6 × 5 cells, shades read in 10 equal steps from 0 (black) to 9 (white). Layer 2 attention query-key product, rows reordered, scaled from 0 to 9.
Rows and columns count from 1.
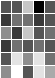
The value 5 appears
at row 3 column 1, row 5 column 3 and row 6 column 1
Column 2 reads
3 4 2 4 8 9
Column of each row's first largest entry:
3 2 3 2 2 2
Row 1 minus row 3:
-2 1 0 -3 -1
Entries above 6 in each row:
1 0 1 0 2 2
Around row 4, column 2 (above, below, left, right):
2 8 2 3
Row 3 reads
5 2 7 3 4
